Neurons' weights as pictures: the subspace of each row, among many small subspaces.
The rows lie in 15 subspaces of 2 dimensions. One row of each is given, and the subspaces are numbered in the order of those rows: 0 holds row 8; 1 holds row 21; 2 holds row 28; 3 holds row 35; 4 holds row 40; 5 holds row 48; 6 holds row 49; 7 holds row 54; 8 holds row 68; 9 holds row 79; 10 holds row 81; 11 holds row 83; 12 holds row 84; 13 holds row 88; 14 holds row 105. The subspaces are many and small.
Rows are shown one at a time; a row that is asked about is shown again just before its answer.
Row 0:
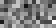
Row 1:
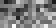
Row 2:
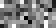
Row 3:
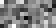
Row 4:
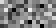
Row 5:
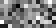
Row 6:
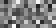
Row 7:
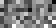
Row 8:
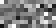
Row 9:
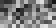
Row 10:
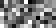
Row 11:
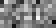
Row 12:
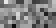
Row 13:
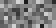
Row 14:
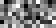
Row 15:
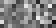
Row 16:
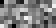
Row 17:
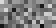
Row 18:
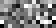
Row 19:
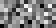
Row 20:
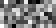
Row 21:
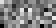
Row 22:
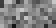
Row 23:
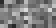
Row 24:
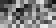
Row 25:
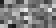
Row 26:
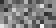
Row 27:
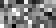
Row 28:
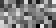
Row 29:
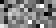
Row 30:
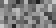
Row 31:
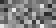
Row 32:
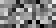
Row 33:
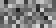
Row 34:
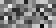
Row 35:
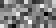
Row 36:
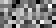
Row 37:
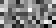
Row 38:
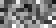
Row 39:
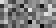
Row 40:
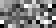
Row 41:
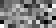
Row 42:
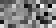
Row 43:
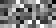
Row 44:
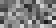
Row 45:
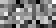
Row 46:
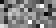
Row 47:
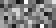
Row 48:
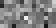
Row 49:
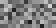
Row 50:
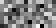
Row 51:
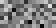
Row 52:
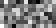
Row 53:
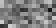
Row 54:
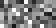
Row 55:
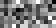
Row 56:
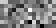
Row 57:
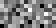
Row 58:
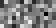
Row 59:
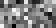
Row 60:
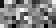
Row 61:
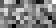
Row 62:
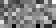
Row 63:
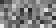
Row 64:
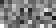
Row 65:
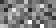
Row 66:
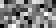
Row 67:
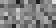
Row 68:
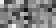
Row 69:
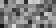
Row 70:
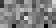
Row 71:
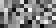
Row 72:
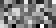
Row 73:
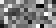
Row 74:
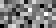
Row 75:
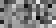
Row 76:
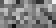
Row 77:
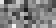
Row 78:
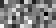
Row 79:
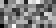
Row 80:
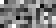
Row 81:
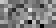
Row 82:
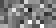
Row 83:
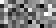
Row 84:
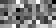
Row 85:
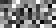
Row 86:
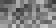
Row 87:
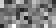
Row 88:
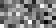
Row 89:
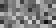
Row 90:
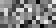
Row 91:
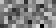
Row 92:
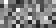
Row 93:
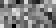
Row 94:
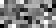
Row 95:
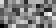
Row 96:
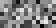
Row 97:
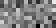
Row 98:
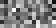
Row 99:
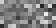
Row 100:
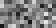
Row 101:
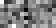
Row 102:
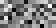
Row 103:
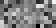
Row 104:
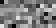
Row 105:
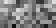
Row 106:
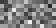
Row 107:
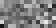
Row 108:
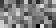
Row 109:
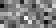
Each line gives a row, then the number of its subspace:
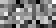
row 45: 12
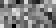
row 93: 7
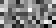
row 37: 5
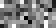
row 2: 5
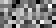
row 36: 1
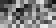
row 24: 14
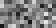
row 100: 13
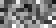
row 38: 13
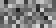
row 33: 6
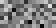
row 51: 6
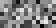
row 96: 9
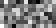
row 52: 9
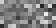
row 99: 0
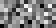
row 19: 3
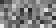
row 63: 1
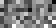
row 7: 5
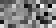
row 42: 0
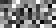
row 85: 1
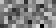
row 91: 10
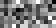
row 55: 7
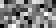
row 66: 3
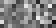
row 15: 0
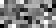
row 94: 4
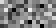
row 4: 10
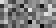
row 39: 11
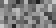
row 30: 9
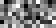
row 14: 8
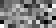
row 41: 4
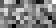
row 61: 3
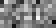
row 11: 0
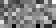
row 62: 11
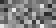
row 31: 2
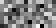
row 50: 10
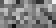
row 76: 3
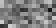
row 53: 8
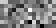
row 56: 10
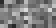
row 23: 8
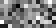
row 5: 8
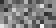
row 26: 2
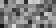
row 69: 9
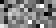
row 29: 11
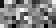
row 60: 13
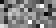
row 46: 11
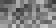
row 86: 14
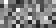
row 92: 6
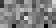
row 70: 5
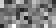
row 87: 13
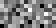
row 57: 3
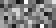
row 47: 12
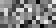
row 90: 7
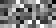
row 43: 12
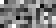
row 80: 0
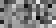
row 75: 0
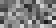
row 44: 13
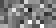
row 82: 12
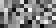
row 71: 7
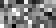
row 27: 7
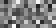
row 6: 1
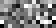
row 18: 4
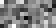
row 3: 4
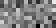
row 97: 2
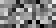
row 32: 12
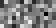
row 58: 14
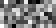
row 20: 9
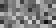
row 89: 5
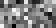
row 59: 7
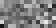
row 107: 4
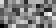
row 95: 1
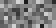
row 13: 12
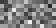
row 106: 6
